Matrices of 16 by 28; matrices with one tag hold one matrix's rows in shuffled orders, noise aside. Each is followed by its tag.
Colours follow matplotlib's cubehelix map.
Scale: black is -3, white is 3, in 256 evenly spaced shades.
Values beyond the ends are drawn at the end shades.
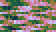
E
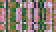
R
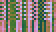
R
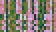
R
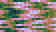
E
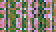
R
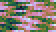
E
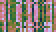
R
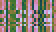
R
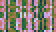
R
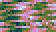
E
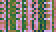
R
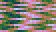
E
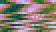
E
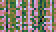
R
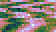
E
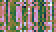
R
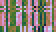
R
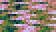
E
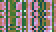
R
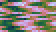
E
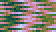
E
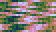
E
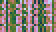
R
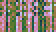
R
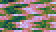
E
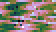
E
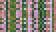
R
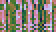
R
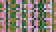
R
